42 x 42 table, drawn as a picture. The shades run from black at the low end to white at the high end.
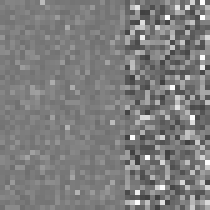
Mirror symmetry: none. Average level on the scale: 50%. Seam: vertical, 60% of the way across, the left part calmer. Histogram: skewed, a long tail of high values. Stripes: none. Slope: none. Grain: fine.
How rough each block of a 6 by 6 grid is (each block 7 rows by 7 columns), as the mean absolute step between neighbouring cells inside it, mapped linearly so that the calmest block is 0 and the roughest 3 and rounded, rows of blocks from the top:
0 0 0 1 2 3
0 0 0 1 2 2
0 0 0 1 2 2
0 0 0 1 2 2
0 0 0 1 2 2
0 0 0 1 3 2
